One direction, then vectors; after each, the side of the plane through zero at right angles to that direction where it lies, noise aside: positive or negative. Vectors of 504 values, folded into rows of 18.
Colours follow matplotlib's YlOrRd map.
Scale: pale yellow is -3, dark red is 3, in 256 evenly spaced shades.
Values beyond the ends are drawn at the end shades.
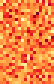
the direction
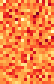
positive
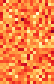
negative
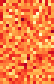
negative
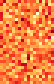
negative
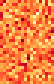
negative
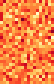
negative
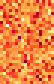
positive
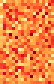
positive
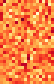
negative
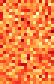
negative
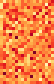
positive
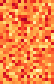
negative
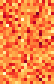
positive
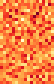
positive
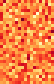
negative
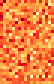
negative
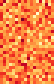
negative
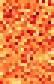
positive
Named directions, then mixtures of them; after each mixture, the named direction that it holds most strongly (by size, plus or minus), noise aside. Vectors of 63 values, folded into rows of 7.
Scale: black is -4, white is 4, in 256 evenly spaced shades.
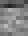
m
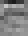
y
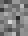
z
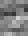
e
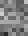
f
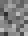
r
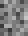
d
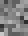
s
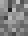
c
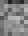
y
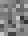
z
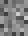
s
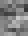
e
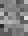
f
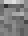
y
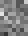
f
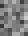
d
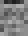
y
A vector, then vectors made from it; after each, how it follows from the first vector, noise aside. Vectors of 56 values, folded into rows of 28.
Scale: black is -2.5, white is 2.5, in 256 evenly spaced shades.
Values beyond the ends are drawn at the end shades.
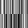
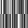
sign-scrambled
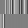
partly zeroed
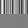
partly zeroed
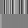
partly zeroed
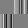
partly zeroed
